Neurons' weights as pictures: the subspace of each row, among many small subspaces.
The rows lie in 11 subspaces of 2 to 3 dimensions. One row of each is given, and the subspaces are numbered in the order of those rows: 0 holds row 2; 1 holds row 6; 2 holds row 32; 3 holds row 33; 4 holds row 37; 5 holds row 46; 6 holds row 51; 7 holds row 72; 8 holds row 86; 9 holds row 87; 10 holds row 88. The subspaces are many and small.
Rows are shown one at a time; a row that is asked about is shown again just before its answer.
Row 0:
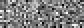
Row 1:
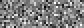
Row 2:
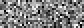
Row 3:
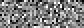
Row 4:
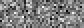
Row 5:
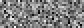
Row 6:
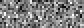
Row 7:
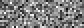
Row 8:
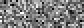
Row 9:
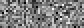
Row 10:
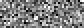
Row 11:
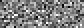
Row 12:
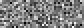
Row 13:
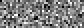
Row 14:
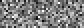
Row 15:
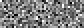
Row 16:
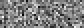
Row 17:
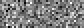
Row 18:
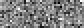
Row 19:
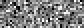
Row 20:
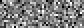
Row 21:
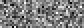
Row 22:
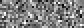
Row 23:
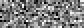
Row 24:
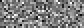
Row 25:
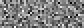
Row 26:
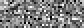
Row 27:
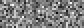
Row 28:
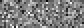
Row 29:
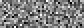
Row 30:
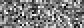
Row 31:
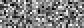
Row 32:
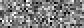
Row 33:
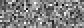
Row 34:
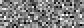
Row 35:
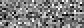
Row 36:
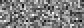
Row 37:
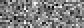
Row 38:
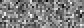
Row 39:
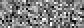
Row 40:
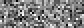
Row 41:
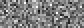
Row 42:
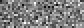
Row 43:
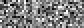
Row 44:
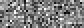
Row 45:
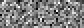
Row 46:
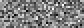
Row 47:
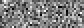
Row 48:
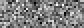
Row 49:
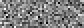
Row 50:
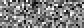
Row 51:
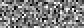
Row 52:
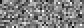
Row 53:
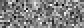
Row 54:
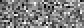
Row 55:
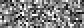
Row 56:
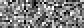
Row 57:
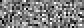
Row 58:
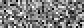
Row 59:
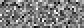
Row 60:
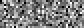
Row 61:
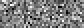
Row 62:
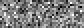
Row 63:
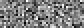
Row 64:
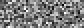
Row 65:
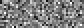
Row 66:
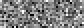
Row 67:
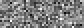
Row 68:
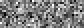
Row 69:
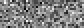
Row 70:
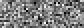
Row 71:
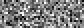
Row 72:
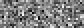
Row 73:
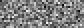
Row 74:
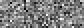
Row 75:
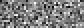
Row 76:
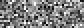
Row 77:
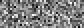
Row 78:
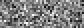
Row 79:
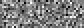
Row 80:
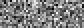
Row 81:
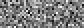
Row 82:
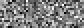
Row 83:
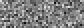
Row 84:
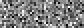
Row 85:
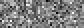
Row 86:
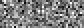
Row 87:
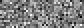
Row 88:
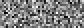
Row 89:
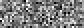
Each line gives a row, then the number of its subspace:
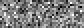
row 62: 1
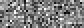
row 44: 9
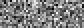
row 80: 4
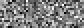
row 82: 5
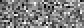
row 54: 4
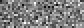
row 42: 4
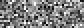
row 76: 10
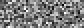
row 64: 5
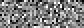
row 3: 6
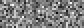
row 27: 8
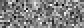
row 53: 3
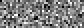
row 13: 7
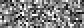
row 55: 0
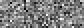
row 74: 9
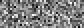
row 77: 7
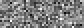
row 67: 9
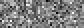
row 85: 2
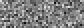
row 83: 10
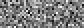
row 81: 3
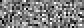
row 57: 2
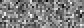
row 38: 1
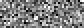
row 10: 7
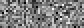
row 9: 10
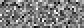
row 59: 6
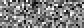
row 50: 4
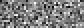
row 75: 4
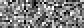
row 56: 4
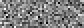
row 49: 3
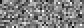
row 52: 9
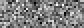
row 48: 3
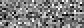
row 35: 1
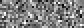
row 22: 1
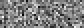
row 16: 7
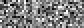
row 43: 8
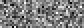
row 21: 8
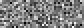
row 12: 9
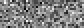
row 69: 7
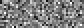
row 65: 9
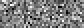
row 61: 2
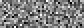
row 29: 10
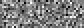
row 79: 1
